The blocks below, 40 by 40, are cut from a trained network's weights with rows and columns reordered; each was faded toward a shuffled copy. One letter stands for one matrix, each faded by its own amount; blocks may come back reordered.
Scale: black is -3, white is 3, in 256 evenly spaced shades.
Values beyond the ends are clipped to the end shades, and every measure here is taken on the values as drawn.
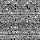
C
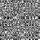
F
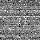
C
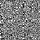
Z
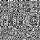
F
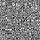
F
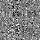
Z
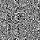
Z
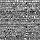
C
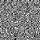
F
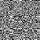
F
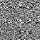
F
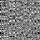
Z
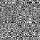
F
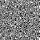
Z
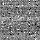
C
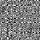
F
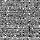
C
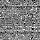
C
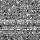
C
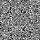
Z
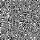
Z
